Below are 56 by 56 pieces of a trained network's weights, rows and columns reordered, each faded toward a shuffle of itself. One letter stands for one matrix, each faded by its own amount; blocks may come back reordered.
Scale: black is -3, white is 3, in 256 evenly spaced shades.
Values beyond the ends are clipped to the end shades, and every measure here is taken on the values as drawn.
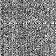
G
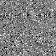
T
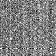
G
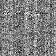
G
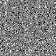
T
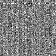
G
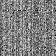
G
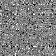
T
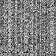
G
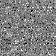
T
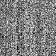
G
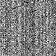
G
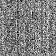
G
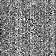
G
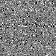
T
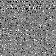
T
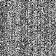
G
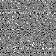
T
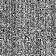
G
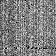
G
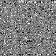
T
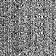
G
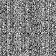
G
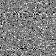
T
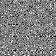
T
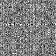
G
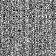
G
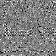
T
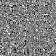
T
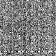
G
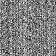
G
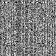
G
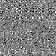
T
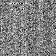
G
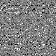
T
